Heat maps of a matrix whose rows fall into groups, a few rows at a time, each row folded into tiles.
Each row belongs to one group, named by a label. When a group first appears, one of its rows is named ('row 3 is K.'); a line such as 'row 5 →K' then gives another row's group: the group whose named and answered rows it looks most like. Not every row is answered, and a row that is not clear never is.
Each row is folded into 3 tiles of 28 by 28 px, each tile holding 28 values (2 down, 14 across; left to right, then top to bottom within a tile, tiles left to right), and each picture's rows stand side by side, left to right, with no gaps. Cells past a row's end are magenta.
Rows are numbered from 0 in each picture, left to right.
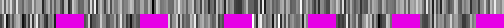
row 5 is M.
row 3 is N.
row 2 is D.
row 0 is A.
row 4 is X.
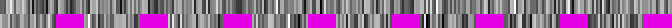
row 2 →D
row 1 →D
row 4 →D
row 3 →A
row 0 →D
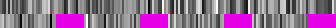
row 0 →N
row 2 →N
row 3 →D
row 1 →N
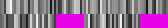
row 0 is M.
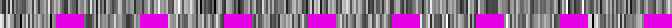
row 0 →N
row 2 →D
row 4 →D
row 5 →D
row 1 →M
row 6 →D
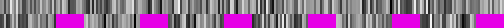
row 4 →D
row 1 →N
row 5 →X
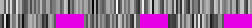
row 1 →A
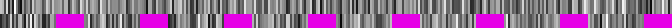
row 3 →A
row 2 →X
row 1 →A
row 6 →N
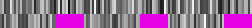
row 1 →N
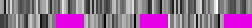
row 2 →N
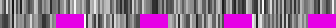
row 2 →D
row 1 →D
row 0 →M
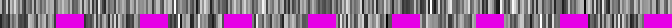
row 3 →D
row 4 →D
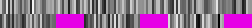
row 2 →N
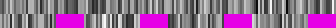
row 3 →N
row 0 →D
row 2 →X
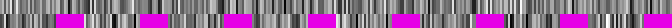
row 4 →N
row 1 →N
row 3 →M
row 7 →A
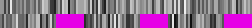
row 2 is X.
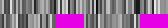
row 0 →X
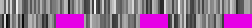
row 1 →N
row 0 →X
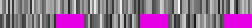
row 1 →X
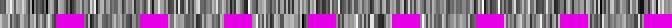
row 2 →N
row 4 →A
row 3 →D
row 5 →D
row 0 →D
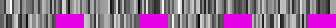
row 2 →D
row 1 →D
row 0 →M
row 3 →D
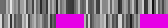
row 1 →A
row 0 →D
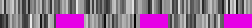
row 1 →N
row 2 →X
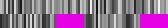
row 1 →M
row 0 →A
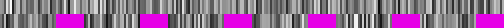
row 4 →A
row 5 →M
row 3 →X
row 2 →A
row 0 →M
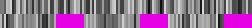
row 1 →N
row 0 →M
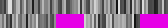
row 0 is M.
